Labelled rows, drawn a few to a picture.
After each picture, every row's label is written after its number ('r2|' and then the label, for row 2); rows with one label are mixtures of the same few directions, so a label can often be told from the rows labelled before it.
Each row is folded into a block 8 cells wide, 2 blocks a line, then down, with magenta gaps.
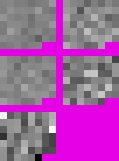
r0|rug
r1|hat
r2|hat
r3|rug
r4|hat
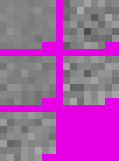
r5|rug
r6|hat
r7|rug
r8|rug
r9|rug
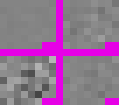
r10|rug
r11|rug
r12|rug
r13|rug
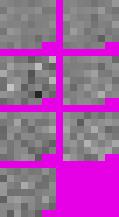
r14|rug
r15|rug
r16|rug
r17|rug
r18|hat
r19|hat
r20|rug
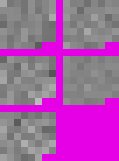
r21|hat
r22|hat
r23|hat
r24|hat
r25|hat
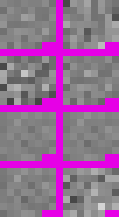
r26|rug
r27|hat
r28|rug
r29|rug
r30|hat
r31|hat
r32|hat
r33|rug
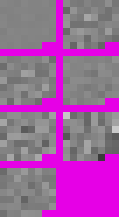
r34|rug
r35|rug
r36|rug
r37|rug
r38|rug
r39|hat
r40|hat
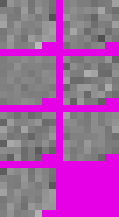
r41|hat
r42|rug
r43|hat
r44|rug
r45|rug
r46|hat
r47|hat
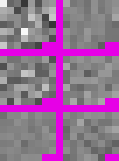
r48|hat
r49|hat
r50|rug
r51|rug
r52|hat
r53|hat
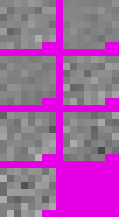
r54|rug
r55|rug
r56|rug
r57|rug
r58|hat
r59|rug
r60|rug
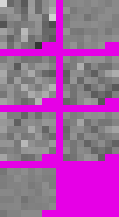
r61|hat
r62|rug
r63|hat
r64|hat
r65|hat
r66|hat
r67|hat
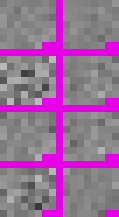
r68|hat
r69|rug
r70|rug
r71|rug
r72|hat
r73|rug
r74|rug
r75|hat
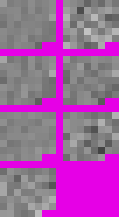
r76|hat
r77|hat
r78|hat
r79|hat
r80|rug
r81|rug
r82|hat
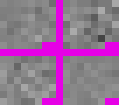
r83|rug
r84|rug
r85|hat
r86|hat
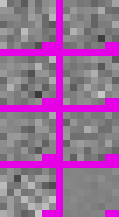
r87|hat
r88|rug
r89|rug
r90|rug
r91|rug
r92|rug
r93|hat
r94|rug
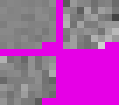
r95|rug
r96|hat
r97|hat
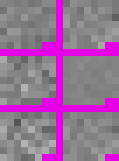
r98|rug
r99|hat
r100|hat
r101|hat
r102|hat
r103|hat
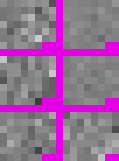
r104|rug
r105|rug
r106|hat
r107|hat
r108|rug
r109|hat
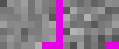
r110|hat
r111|rug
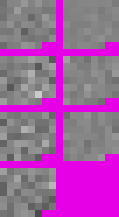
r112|hat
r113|rug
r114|rug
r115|hat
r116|rug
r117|hat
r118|hat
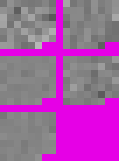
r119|hat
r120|hat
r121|rug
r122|rug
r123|hat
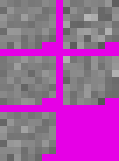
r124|rug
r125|rug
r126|hat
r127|hat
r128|rug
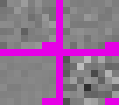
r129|hat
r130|rug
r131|rug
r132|hat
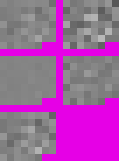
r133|rug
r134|rug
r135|rug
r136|rug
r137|rug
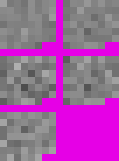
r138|hat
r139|hat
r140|hat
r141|hat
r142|rug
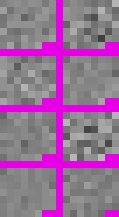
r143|rug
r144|rug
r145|hat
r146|hat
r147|hat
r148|rug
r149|hat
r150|rug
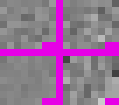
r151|rug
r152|rug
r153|hat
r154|hat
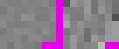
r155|rug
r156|hat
